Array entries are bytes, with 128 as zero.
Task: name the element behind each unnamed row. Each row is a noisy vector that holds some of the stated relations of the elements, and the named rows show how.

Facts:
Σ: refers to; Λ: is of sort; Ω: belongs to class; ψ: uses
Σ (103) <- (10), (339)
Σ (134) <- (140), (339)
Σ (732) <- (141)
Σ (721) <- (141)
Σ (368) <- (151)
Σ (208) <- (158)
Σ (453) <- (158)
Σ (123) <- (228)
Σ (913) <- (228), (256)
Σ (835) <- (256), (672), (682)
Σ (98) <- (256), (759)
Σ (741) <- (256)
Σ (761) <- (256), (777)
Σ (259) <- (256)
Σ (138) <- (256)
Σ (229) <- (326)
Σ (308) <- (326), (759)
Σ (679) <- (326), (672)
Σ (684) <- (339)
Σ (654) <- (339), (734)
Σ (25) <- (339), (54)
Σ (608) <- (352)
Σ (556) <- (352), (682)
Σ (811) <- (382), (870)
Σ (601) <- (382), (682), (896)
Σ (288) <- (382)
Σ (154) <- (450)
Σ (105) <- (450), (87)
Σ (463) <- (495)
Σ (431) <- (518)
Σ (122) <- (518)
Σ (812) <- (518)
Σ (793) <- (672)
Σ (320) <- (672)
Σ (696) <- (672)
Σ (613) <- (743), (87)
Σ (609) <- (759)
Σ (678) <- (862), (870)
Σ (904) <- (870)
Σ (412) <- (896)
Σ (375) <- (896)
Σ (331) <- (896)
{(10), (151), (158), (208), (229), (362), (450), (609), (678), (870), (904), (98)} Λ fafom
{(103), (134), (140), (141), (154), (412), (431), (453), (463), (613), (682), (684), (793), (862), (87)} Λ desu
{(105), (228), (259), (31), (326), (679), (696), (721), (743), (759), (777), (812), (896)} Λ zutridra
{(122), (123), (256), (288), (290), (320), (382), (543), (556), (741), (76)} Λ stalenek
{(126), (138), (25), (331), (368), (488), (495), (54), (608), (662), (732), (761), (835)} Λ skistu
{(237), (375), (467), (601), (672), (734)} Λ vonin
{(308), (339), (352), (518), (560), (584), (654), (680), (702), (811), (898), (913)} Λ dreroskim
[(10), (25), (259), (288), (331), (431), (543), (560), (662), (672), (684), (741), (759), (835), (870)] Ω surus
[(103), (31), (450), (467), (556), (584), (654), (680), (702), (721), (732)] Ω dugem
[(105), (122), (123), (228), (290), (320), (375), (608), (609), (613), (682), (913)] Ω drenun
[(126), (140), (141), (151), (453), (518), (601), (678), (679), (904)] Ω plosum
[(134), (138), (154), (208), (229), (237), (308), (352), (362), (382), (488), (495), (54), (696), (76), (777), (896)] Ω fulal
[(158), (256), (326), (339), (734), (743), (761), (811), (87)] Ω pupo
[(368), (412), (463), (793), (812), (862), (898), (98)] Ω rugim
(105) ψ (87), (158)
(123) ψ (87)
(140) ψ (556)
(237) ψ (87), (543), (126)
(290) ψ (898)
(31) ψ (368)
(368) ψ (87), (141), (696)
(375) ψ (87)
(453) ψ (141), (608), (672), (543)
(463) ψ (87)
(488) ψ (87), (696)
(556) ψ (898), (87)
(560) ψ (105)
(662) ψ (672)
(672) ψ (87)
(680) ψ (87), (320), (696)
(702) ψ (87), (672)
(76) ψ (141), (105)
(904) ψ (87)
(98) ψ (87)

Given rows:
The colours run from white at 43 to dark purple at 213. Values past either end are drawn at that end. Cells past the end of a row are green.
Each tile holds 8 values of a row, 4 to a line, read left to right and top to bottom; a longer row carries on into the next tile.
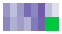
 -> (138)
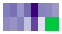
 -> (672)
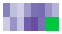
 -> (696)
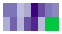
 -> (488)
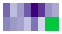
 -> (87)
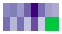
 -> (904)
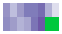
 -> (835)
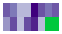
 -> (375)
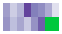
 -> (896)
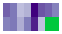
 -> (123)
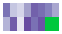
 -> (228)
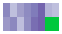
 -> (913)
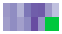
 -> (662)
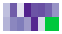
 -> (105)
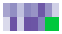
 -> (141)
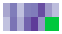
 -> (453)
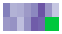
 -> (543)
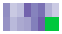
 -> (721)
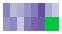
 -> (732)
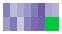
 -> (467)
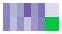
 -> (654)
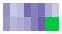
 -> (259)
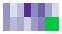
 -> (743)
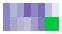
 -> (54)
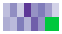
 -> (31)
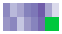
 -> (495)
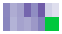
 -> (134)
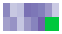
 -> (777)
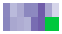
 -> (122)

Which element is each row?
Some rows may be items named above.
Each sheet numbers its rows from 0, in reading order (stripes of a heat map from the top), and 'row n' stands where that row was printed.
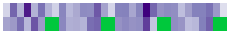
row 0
(560)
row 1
(122)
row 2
(702)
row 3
(256)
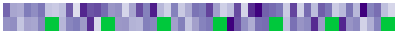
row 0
(339)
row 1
(105)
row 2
(613)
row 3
(450)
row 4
(556)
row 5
(76)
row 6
(140)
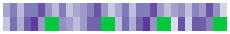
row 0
(453)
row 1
(320)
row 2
(453)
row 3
(141)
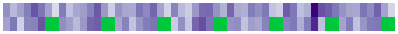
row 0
(682)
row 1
(320)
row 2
(158)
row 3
(696)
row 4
(339)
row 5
(123)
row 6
(158)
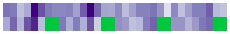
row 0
(488)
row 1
(463)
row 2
(256)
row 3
(584)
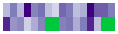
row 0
(140)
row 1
(123)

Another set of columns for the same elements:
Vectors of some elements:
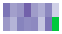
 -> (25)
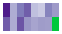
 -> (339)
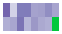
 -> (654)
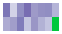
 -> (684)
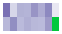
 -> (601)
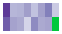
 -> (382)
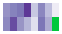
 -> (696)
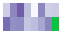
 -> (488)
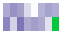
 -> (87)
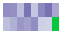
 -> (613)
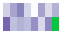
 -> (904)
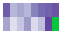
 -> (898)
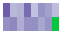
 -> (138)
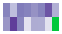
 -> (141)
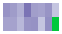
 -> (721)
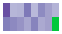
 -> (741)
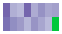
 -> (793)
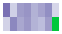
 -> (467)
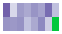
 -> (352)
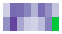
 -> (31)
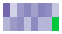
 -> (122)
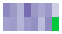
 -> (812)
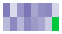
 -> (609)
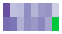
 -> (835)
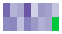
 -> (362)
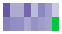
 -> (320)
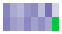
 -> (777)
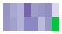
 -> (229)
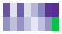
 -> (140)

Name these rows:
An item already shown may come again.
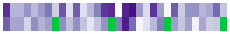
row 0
(382)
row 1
(140)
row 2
(368)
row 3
(862)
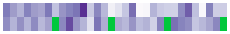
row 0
(518)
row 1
(696)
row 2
(375)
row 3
(488)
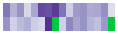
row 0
(290)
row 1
(467)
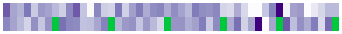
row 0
(811)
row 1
(488)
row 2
(154)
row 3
(608)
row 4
(105)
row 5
(672)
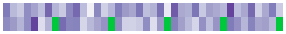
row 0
(158)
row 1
(680)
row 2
(870)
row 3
(811)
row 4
(151)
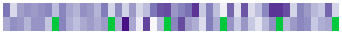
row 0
(913)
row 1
(896)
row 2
(76)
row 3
(696)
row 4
(140)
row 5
(734)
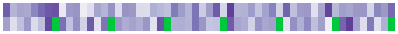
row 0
(898)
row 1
(702)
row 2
(237)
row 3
(450)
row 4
(382)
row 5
(743)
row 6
(453)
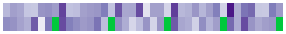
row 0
(662)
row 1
(256)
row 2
(678)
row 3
(382)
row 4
(339)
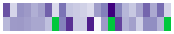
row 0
(495)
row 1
(560)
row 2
(682)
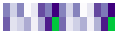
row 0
(556)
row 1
(556)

